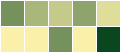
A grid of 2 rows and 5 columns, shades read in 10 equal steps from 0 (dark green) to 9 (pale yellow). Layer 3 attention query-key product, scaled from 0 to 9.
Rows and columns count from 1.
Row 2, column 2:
9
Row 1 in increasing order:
4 5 6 7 8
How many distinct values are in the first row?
5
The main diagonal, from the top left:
4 9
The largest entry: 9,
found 3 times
